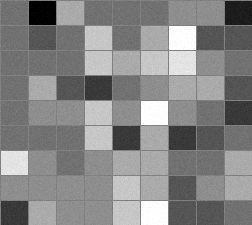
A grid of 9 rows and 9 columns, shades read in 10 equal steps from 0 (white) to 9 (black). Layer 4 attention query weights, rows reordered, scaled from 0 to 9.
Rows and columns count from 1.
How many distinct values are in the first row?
5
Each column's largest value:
7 9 6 7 7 5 7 6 8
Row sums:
48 38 32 42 35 45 33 34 37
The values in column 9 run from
3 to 8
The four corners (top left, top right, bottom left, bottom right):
5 8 7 5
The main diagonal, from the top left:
5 6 5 7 4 3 5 4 5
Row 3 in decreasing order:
5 5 5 5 4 3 2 2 1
